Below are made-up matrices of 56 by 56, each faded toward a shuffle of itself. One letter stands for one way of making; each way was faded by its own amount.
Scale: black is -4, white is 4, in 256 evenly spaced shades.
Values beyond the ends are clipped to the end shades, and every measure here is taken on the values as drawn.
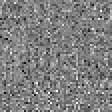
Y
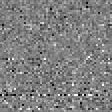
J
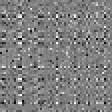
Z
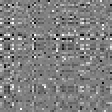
Z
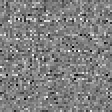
J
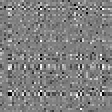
Z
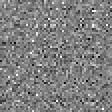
Y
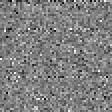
J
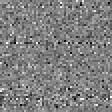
J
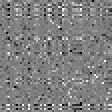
Z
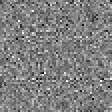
Y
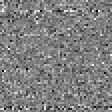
J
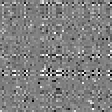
Z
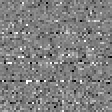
J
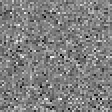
J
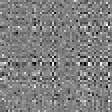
Z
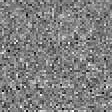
Y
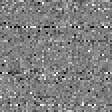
J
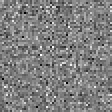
Y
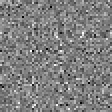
Y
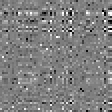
Z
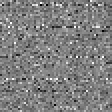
J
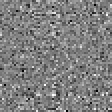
Y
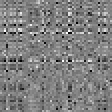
Z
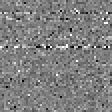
J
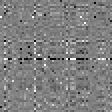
Z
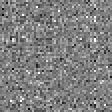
Y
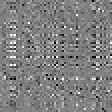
Z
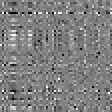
Z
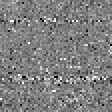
J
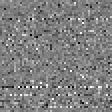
J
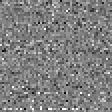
J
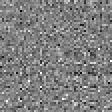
Y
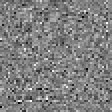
Y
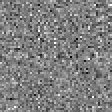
Y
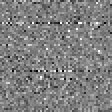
J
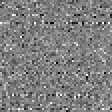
J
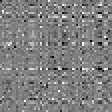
Z
